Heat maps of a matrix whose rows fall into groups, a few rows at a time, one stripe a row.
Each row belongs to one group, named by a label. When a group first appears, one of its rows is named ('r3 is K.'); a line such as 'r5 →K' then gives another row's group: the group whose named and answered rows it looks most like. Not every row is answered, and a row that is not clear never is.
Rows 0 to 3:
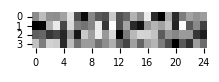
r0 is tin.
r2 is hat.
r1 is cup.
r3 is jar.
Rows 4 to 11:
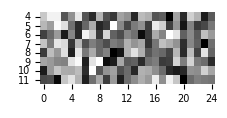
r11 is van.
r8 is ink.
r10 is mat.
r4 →tin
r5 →jar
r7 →jar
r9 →tin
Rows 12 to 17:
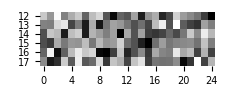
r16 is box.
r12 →tin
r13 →jar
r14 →mat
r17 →van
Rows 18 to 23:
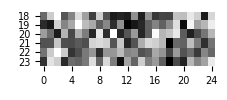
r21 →hat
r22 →jar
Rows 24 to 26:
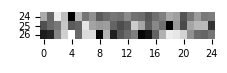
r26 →cup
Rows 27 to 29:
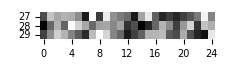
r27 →mat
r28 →cup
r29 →hat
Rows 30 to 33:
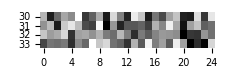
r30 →van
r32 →jar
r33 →hat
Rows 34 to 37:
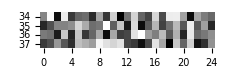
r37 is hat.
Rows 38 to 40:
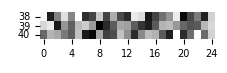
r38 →van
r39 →box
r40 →tin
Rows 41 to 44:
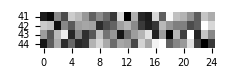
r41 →cup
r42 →box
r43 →ink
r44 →hat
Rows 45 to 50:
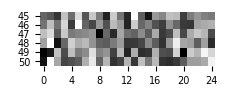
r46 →van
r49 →cup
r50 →mat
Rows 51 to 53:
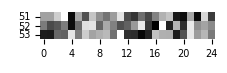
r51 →jar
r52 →ink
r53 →cup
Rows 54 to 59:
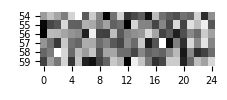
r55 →ink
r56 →mat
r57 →ink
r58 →jar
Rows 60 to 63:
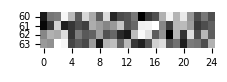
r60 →cup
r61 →hat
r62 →ink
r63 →jar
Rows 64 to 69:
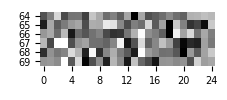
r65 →hat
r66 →ink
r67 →jar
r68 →mat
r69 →van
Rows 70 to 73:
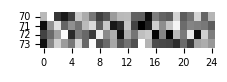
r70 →box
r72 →ink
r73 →mat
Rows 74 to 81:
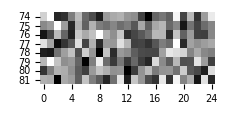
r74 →box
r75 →jar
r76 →hat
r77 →box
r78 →cup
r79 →tin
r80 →hat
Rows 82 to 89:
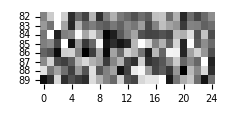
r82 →jar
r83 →jar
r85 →ink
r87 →box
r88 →ink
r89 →hat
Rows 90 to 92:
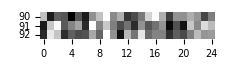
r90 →hat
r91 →mat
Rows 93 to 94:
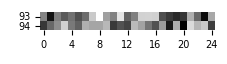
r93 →hat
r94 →ink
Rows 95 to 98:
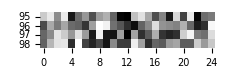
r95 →ink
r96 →hat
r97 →tin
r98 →van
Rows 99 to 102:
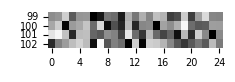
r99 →tin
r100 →box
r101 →tin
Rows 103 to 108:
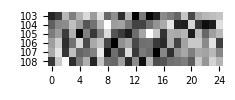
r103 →cup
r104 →hat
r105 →ink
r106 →box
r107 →box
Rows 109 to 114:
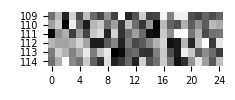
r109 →van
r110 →box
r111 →cup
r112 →tin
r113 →tin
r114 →tin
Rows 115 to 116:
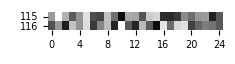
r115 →tin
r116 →van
